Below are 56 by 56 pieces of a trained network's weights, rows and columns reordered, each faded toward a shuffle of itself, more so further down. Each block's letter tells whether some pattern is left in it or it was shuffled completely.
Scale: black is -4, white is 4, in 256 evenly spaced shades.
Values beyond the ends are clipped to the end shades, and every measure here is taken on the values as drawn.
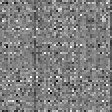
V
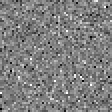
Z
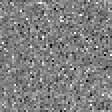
Z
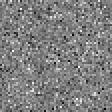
Z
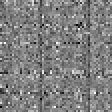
V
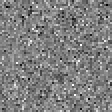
Z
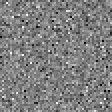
Z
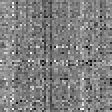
V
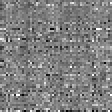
V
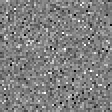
Z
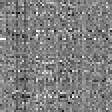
V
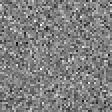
Z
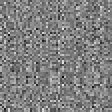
V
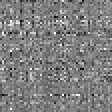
V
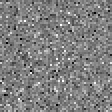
Z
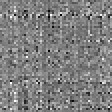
V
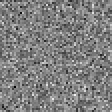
Z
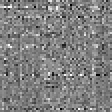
V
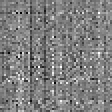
V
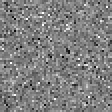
Z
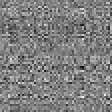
V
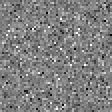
Z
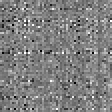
V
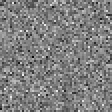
Z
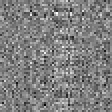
V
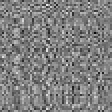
V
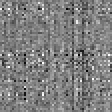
V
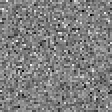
Z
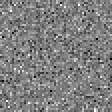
Z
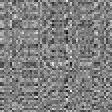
V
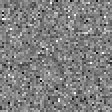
Z
